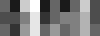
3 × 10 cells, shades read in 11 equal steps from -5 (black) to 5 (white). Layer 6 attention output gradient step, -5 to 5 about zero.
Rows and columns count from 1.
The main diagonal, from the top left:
-1 -2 1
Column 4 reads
5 4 4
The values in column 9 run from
2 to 3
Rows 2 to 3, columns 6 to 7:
-1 0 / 1 -1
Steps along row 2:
same up up down up up same up down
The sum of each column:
-4 -9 4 13 -8 -1 -5 -1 7 -5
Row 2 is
-2 -2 0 4 -3 -1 0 0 2 -2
